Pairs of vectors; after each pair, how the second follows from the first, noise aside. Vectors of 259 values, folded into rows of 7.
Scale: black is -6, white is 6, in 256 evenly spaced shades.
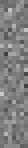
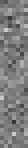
shuffled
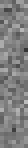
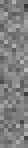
shuffled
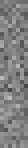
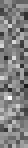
scaled up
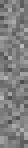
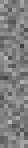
negated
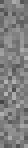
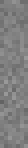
shrunk
